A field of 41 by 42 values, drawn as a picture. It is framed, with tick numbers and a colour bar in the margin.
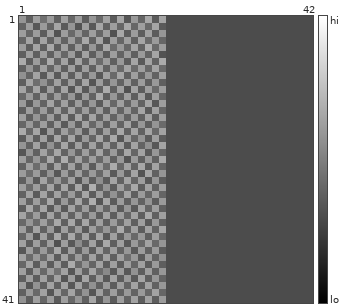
It is made of 1 by 2 panels. Panel 1,1: middling, checkered, strong in contrast. Panel 1,2: low, flat.
